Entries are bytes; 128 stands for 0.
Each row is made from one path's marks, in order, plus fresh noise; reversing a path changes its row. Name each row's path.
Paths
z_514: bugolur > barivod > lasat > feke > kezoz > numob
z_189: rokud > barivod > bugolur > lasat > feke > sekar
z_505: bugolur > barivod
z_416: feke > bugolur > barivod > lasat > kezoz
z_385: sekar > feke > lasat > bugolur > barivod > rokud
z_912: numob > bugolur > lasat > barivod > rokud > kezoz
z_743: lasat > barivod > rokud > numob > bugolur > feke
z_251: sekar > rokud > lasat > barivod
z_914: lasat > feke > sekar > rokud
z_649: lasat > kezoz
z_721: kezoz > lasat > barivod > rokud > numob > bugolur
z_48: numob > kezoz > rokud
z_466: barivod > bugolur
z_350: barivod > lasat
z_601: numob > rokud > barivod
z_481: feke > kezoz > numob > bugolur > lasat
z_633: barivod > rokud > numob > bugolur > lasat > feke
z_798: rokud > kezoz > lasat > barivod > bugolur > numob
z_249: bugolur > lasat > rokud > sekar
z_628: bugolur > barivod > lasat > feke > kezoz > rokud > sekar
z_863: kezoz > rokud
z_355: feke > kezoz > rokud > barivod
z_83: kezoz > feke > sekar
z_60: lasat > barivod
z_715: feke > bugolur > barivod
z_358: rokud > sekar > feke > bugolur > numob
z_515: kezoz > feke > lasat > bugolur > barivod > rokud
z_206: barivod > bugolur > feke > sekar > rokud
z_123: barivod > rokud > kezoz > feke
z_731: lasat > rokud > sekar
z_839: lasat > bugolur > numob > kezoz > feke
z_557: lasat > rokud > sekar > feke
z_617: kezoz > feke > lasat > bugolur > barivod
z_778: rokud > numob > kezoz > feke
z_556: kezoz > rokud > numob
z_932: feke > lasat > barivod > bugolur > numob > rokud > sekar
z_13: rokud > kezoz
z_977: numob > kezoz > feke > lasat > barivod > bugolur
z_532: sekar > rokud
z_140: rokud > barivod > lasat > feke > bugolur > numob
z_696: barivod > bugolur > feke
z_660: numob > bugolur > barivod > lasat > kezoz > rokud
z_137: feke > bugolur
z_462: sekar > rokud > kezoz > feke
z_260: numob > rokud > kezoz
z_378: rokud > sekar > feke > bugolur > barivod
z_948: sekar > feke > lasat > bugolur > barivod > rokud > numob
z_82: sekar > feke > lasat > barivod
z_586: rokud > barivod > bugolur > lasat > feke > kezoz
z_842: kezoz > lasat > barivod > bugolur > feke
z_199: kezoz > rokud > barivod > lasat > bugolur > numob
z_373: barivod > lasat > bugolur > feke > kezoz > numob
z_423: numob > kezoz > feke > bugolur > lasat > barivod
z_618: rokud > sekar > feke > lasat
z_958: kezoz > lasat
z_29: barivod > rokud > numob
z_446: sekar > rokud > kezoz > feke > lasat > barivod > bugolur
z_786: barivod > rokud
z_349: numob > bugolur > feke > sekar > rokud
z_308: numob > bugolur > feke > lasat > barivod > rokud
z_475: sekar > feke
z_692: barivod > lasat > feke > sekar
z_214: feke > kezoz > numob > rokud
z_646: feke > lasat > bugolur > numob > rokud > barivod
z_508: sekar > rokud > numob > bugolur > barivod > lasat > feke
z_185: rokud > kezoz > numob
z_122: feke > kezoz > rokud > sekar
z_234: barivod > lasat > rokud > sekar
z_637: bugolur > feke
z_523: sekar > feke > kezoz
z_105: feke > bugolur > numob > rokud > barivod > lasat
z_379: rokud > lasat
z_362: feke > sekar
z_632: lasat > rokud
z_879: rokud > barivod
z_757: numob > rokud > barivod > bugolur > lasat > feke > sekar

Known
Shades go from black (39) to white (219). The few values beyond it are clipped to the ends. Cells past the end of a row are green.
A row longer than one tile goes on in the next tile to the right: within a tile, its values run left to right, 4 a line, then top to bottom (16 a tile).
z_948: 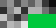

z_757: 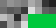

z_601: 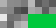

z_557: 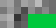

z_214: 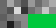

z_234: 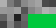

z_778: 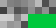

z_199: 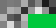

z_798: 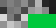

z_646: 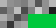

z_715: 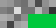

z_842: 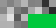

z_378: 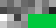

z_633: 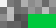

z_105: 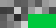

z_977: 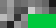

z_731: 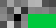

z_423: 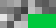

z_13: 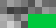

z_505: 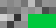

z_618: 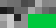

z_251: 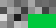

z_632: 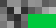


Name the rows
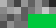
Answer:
z_29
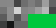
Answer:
z_137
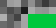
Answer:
z_660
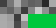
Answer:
z_515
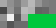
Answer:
z_637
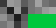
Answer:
z_914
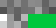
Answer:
z_879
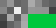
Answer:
z_362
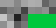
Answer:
z_743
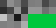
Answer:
z_385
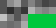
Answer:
z_308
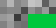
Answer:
z_839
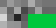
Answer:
z_60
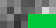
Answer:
z_206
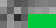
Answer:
z_350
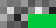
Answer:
z_721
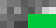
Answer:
z_786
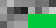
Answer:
z_260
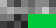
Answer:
z_466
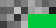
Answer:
z_932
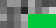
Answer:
z_48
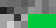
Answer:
z_379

